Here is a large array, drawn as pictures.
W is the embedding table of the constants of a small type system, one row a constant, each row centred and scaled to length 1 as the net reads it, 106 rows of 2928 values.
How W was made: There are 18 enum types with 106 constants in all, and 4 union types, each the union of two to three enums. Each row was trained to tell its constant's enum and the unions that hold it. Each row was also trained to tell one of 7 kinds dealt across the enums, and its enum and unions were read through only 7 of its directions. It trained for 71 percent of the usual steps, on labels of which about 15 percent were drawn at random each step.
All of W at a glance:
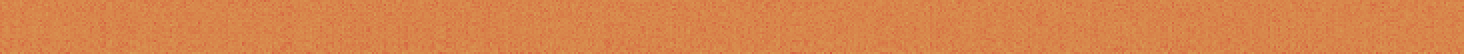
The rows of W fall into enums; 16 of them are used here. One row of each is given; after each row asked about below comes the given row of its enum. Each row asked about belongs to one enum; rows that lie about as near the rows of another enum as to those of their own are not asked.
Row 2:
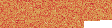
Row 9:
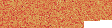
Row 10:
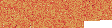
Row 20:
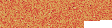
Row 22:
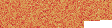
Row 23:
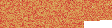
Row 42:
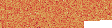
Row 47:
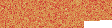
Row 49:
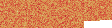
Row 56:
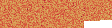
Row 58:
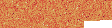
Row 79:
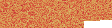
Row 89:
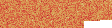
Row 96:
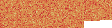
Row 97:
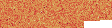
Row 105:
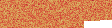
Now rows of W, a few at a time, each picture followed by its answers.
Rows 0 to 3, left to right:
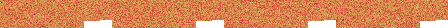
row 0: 97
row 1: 89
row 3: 97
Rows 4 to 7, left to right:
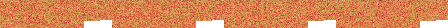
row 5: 89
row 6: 79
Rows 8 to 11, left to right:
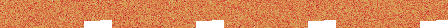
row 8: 105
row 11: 105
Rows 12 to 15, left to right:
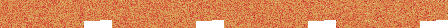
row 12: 22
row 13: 89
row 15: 96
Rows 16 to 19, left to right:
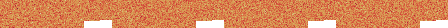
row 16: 23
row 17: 105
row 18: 47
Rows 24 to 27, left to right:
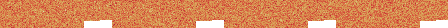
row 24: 47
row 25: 9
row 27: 96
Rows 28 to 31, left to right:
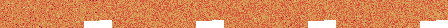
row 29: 9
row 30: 97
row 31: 2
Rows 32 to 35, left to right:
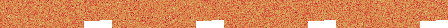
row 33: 23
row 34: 89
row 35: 79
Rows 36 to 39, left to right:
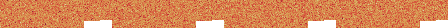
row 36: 47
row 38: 89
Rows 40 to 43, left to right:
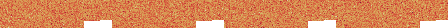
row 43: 23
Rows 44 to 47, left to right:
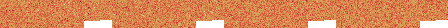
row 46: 96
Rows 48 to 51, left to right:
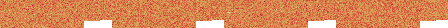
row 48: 58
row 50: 105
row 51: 96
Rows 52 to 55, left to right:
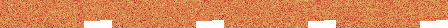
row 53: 23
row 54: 47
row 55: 96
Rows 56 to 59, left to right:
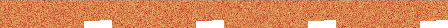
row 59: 22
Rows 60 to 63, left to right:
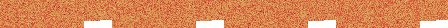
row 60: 2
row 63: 22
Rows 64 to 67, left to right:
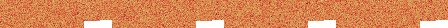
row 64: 97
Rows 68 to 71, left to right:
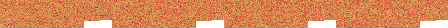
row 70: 22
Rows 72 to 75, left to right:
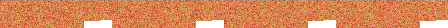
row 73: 89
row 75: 96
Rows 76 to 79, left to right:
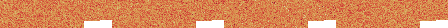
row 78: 23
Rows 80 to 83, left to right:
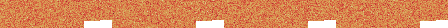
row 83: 79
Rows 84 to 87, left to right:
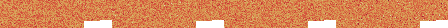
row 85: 9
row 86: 22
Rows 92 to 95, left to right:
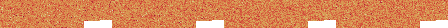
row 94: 2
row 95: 56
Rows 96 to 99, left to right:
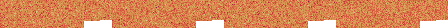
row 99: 105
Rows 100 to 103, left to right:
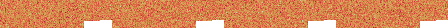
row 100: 20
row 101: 105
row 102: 23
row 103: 97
